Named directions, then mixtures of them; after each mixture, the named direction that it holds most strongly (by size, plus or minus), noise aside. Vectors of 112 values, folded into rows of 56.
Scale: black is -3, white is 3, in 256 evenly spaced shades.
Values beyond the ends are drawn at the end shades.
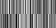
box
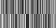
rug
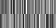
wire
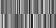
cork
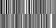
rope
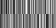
wire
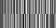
wire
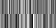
box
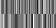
cork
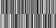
rug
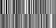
rope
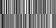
rope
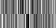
rug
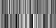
box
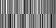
rug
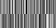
wire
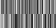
cork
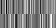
rope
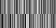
rug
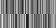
rug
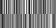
rope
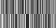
rug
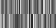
cork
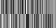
rug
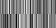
box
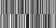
rug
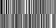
rope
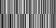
rug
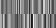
cork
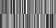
wire
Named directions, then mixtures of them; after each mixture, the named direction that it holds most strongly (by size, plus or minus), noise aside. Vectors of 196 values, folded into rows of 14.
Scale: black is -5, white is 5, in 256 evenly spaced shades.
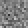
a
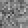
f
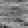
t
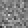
a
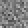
a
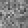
f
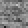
t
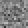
a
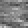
t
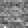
t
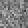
f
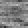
t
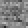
t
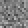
a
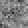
f
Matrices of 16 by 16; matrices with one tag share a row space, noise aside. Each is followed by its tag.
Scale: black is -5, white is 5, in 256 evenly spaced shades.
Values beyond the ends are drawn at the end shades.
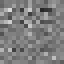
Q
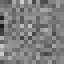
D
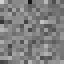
Q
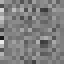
D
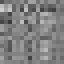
Q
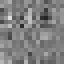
Q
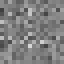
Q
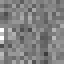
D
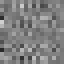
D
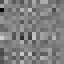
D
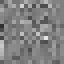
D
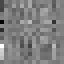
D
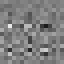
Q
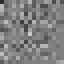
D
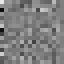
D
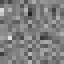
Q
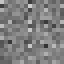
Q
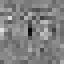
Q
